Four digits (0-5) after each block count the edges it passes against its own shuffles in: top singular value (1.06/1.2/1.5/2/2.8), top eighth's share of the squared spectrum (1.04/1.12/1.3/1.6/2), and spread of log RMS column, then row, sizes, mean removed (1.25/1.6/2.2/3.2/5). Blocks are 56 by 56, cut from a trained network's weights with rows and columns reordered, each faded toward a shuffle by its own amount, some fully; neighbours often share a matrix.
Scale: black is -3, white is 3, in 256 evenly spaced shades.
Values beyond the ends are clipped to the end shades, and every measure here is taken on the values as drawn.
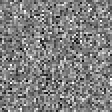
2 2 1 1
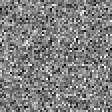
2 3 1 0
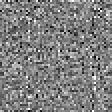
3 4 2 2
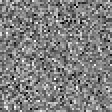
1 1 0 0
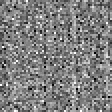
2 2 1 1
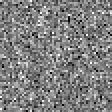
0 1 0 0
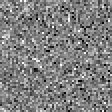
0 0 0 0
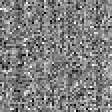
2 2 0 1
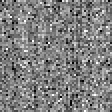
2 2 0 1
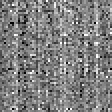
3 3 2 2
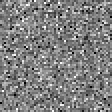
0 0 0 0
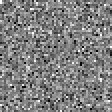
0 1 0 0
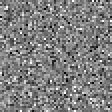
0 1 0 0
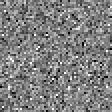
0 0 0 0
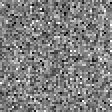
1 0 0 0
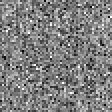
1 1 0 1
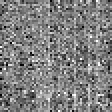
3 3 1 2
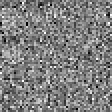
3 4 2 1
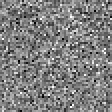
0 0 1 0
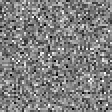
1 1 0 0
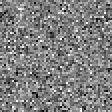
2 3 1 1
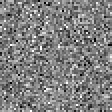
0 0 0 0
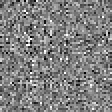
3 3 2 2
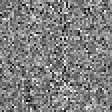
3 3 2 1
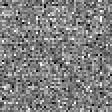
2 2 1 0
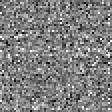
1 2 1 1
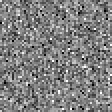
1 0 0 0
